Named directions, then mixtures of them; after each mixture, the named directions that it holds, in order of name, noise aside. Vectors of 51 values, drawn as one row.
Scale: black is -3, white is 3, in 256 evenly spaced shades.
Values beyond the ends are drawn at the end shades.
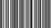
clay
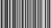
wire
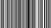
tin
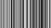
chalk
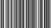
chalk, clay, tin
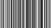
chalk, tin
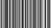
wire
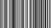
chalk, tin, wire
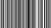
tin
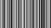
chalk, clay, wire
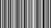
chalk, tin, wire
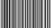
chalk, clay, wire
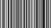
wire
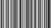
clay, tin
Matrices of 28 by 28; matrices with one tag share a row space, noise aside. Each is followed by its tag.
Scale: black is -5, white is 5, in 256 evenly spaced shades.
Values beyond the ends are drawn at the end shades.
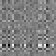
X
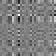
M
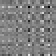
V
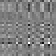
V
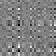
M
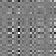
M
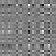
V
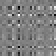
M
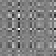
M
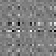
M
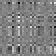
M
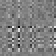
M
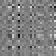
M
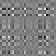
X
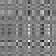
V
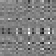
V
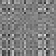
X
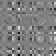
M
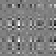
M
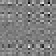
V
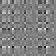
X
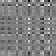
V
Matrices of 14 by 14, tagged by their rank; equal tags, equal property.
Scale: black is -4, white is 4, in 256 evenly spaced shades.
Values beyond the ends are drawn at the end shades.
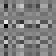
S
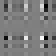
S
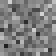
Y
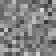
Y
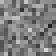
Y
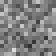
Y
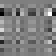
S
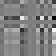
S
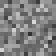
Y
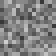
Y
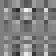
S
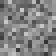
Y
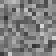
Y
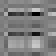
S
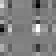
S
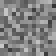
Y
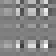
S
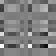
S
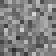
Y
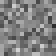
Y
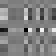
S
